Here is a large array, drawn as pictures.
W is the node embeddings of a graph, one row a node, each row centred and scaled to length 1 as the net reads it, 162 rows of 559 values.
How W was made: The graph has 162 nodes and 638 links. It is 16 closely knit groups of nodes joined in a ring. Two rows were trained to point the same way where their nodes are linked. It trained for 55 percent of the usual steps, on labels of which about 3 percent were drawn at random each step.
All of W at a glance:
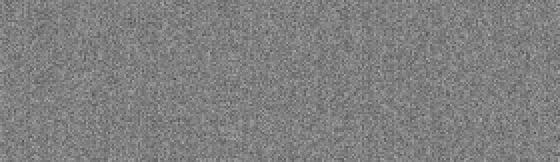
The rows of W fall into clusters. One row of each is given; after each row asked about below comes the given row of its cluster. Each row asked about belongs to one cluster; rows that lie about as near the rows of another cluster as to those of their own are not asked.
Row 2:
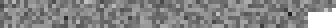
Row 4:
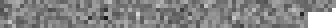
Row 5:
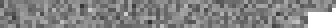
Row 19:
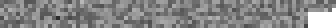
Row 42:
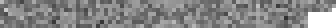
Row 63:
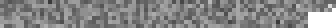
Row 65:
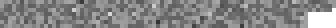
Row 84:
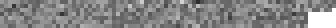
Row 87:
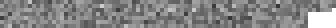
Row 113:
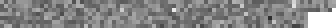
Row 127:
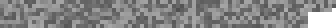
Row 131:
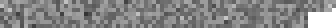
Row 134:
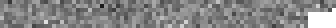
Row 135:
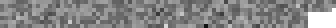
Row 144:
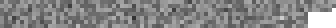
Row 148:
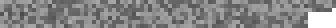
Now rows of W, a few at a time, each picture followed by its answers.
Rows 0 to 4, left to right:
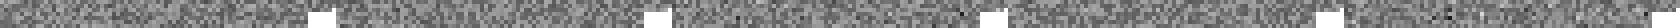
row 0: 84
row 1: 63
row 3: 135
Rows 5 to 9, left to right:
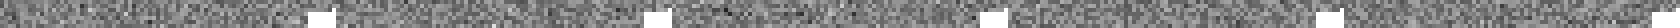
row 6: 87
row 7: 135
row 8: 134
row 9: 42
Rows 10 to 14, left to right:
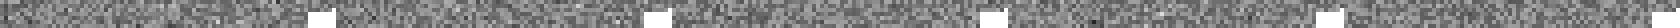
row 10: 84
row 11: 2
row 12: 19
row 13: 87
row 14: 134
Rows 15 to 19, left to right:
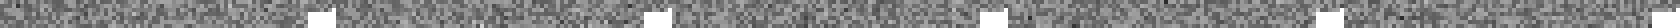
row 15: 42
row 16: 42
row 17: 87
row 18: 127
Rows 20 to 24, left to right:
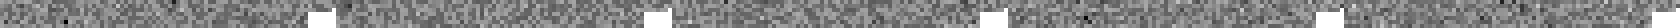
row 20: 148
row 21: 63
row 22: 127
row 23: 144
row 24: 127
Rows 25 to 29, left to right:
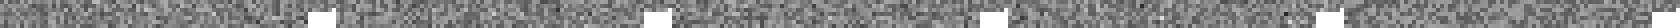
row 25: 144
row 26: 87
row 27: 19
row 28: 5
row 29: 84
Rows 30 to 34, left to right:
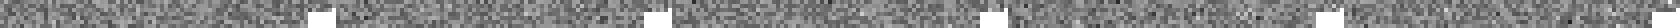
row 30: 65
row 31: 4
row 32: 4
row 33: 42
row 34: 148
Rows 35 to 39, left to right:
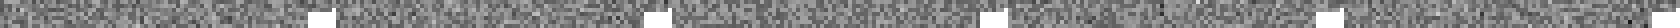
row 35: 4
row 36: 2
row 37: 131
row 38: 63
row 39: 2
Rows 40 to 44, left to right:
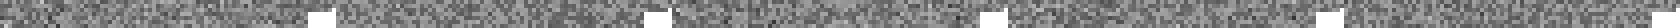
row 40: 42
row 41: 148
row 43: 127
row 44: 5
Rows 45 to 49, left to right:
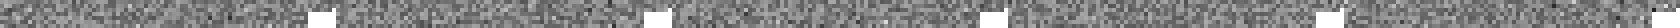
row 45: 84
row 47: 2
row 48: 5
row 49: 134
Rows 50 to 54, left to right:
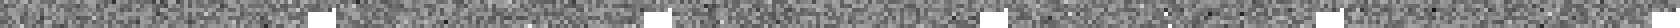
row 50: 2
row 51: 42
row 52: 144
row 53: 113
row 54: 65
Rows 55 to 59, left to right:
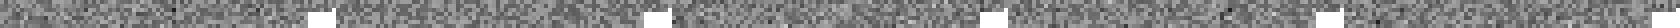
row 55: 113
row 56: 65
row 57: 84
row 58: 65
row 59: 113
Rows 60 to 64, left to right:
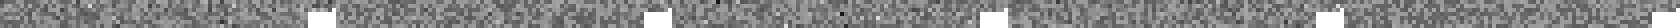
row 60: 19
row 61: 148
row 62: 131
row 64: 144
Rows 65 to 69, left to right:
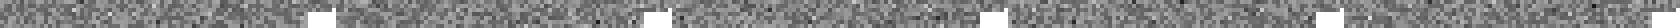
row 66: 113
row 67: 84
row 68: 148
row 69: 113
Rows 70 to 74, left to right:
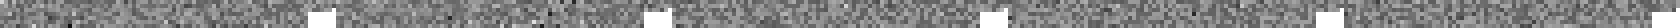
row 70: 127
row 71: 135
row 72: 63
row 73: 87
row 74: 4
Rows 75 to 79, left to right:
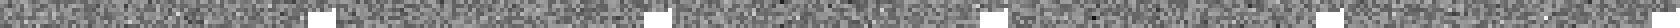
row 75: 131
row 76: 4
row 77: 87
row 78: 134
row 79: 65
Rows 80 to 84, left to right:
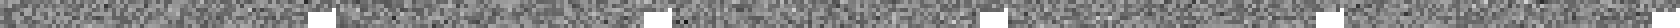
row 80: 84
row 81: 42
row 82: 2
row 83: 4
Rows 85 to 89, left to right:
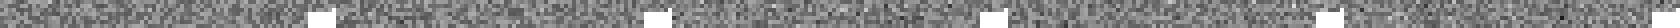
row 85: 135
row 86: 19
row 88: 5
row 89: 87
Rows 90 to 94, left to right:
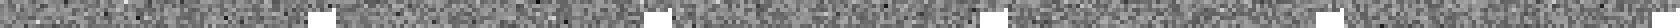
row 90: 131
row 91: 84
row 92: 131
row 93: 113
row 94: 131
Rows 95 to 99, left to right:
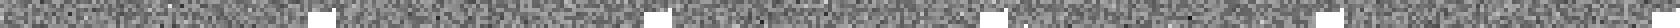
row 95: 134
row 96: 2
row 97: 144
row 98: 65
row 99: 87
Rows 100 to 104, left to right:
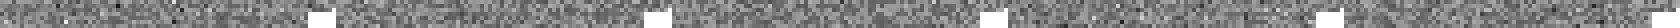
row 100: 148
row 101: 135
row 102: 127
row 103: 5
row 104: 113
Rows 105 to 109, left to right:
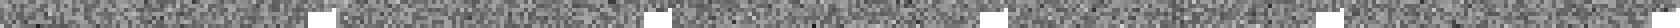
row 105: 131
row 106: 134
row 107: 42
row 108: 113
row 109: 65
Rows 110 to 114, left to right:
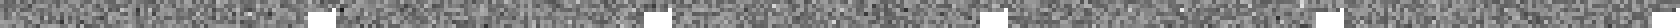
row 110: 63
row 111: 2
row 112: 87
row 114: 2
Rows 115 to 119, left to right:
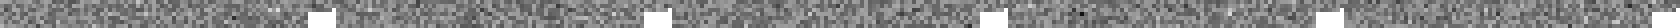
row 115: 148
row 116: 87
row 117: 127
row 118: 127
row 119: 63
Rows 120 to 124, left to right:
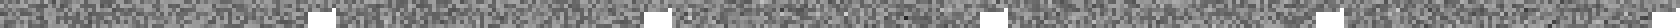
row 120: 144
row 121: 144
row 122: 148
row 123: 42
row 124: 144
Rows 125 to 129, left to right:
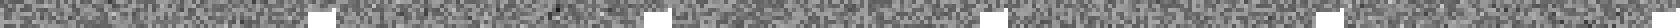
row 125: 63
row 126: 65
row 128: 2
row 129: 127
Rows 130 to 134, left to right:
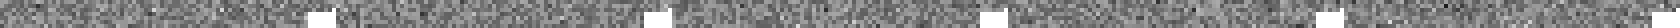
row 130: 65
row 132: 63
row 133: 4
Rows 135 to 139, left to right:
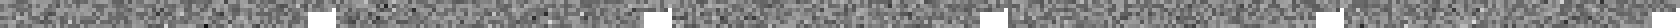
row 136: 113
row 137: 127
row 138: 4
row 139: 65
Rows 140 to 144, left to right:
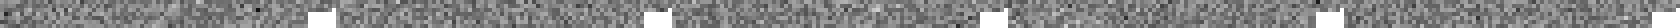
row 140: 84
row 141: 134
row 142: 144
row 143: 5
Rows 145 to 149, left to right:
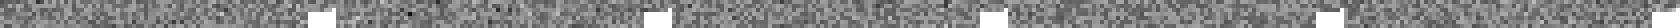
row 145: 63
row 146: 127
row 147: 87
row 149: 63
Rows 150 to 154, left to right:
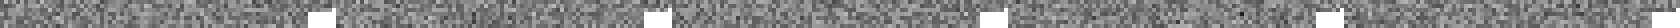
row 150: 2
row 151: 5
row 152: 2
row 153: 134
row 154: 113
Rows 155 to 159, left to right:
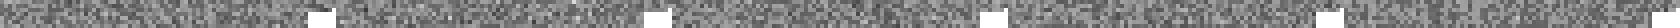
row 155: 148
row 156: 135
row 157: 87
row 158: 131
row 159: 131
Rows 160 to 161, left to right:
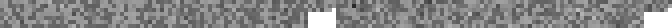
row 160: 131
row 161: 42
